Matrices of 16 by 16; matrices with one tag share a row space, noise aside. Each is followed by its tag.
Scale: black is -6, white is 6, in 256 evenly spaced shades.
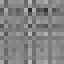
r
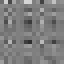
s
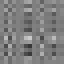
s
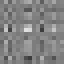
s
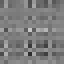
r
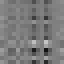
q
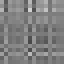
r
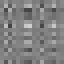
s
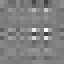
q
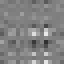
q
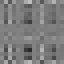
s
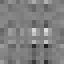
q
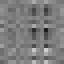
q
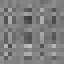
s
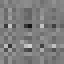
s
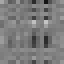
q
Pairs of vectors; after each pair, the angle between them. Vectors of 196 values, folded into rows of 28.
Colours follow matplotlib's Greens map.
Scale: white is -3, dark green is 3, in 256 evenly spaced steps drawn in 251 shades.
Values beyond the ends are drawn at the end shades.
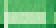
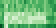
nearly parallel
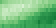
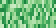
orthogonal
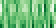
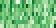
partly opposed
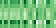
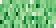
orthogonal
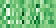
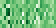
nearly opposite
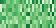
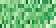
partly opposed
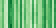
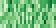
partly aligned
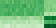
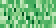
orthogonal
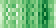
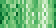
nearly opposite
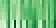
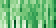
nearly parallel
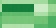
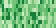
orthogonal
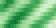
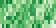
partly aligned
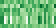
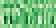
nearly opposite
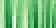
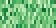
orthogonal
